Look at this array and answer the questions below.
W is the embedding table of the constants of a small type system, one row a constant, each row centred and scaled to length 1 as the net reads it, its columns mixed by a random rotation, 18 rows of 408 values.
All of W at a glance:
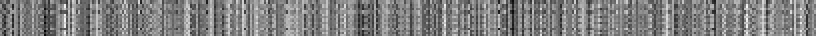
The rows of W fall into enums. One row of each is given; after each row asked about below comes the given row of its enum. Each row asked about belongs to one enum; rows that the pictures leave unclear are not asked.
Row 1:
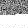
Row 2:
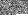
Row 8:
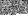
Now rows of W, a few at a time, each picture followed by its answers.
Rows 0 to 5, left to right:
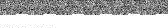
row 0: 1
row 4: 8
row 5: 1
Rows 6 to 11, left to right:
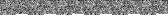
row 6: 1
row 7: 2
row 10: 2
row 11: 8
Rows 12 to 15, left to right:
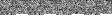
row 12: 2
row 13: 2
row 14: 1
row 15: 8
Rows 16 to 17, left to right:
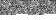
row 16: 2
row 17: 8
